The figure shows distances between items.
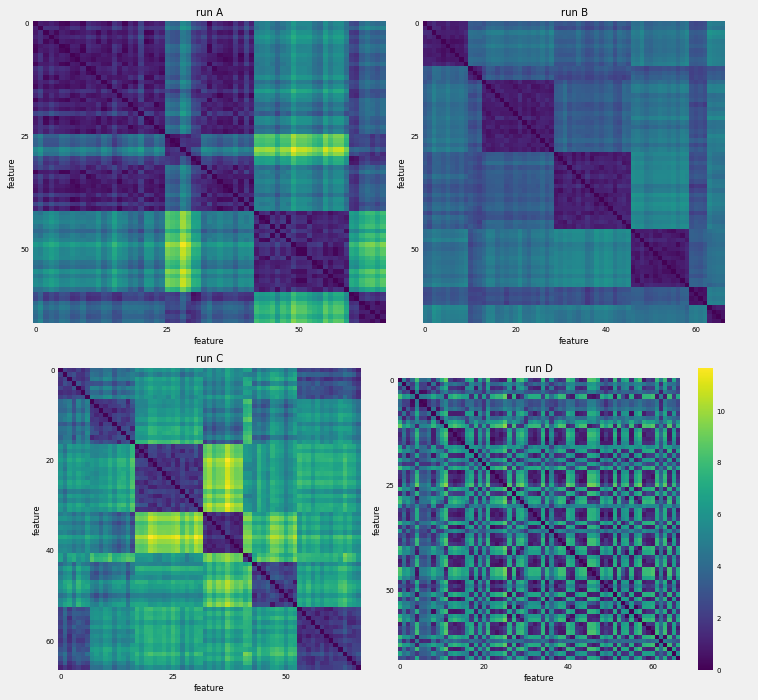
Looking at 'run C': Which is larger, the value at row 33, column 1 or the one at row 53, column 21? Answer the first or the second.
the second
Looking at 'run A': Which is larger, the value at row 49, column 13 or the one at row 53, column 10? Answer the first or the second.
the first
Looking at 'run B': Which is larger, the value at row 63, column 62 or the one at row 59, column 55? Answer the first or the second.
the first
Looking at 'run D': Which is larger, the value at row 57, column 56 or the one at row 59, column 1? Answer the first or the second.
the second
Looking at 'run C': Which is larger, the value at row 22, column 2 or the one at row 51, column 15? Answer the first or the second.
the first
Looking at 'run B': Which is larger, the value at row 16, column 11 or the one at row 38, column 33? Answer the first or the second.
the first
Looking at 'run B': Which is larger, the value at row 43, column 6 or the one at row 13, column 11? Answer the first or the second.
the first
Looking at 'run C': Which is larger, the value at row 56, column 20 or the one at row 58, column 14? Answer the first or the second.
the first
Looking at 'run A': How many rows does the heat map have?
67
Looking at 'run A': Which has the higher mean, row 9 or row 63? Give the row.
63
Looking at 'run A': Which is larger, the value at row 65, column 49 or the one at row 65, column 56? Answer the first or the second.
the first
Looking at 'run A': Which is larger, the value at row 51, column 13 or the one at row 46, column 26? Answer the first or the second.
the second
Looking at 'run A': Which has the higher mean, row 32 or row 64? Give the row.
64
